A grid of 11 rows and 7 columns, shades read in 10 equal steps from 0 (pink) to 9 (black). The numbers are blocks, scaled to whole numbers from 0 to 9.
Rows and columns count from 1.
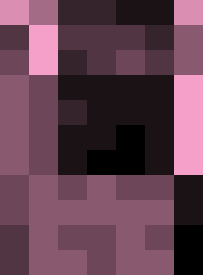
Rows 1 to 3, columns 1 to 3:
1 3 7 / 6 0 6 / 5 0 7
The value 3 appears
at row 1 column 2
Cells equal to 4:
19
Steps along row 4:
up up same same same down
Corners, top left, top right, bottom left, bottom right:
1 1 6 9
